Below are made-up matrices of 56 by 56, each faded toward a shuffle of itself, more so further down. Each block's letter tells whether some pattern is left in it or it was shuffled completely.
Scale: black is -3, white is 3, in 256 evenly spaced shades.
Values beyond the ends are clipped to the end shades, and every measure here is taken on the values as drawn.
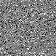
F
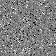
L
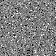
F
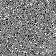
L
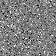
L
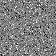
L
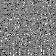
F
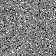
L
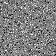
L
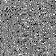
F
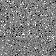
F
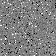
L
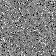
L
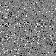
F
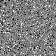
L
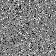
L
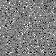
F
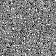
F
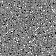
L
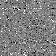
F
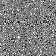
F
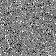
L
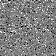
F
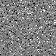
F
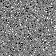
L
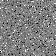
L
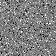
L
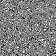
F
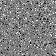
F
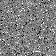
L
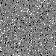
F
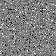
F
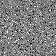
L
